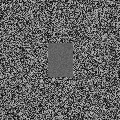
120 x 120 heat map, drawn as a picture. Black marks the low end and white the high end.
In the centre lies a patch that is calmer than the rest. On average the colour sits 40% of the way up the scale. No row or column stands out. Neither half mirrors the other. The centre is the smoothest part. The values spread evenly over their range.
